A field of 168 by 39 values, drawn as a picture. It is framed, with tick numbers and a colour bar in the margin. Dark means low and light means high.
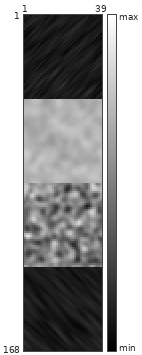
The table splits into 4 rows of 1 panel. Panel 1,1: very low, slanting up to the right, faint in contrast. Panel 2,1: high, blotchy, faint in contrast. Panel 3,1: middling, blotchy, strong in contrast. Panel 4,1: very low, slanting down to the right, faint in contrast.
